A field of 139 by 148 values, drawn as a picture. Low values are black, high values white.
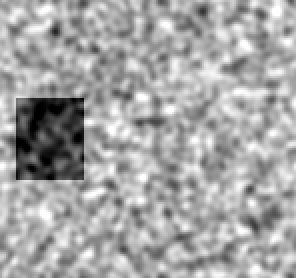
In the middle left lies a patch that is lower than the rest. Most values sit high, with a long tail of low ones. The middle left is the ninth with the lowest average.
